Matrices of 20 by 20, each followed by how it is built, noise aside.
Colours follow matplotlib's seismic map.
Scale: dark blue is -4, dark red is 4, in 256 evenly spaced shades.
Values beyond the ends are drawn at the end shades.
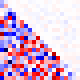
lower triangular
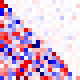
lower triangular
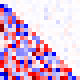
lower triangular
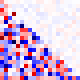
lower triangular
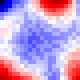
smooth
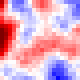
smooth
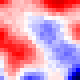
smooth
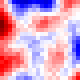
smooth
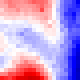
smooth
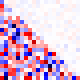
lower triangular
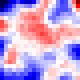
smooth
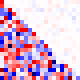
lower triangular
